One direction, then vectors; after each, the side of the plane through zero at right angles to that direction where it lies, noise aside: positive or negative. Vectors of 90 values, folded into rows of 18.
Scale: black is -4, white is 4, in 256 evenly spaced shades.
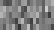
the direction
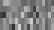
negative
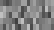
positive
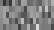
positive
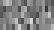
negative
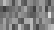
negative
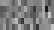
negative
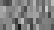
positive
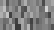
positive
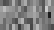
positive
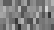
positive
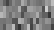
positive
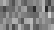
negative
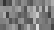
positive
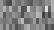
positive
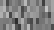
positive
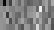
positive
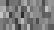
positive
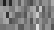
positive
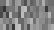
negative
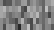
positive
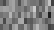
positive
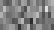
positive
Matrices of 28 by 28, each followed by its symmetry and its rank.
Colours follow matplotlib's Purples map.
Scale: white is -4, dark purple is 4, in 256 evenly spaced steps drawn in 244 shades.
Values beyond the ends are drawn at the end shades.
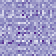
neither, rank five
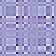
symmetric, rank one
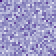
symmetric, full rank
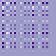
symmetric, rank one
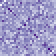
symmetric, full rank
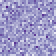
symmetric, full rank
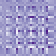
antisymmetric, rank two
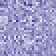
neither, rank five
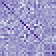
symmetric, rank five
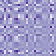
antisymmetric, rank two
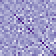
symmetric, rank five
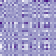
antisymmetric, rank two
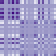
symmetric, rank one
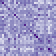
symmetric, rank five
